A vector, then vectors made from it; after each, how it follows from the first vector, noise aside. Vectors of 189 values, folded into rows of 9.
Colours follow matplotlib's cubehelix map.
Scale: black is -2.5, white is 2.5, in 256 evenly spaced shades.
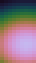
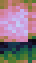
wrapped around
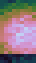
wrapped around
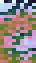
sign-scrambled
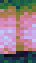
wrapped around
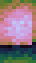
wrapped around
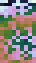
sign-scrambled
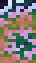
sign-scrambled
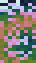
sign-scrambled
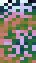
sign-scrambled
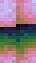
wrapped around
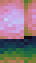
wrapped around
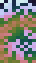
sign-scrambled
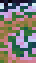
sign-scrambled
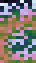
sign-scrambled
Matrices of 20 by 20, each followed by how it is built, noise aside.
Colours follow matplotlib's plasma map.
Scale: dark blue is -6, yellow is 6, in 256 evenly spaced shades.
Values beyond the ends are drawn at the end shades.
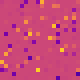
sparse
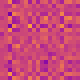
low rank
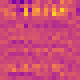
low rank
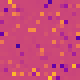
sparse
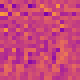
low rank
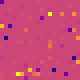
sparse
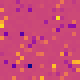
sparse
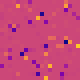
sparse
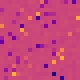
sparse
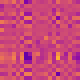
low rank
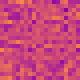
low rank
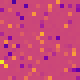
sparse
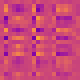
low rank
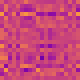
low rank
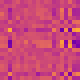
low rank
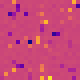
sparse
